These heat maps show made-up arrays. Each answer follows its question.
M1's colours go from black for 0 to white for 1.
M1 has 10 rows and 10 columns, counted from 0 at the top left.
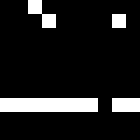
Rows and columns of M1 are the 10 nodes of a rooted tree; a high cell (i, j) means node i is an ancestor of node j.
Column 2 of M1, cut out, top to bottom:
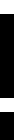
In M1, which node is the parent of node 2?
0
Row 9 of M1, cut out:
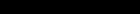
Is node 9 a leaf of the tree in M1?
yes
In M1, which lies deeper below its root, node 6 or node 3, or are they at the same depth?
node 3
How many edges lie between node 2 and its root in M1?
2
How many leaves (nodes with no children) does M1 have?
7
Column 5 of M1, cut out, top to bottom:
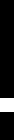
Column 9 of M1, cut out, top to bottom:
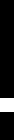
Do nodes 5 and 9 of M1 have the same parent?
yes
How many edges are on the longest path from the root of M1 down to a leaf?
2
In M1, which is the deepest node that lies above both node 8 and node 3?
1
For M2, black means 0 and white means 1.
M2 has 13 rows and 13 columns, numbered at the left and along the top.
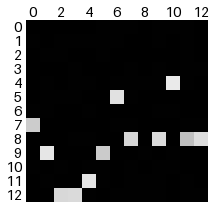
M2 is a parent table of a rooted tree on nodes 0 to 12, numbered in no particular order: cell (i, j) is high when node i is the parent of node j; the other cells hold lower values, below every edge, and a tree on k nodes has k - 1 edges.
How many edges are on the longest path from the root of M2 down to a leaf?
3
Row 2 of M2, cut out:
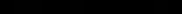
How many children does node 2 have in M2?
0
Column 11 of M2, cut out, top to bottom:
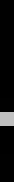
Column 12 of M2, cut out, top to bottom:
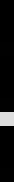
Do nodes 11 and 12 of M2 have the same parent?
yes
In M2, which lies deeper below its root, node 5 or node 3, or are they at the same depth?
the same depth
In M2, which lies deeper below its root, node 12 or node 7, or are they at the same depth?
the same depth
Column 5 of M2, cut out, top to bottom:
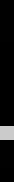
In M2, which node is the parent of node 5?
9
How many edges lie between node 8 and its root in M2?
0
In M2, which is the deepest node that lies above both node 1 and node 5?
9
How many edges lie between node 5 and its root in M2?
2
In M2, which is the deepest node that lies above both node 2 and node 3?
12
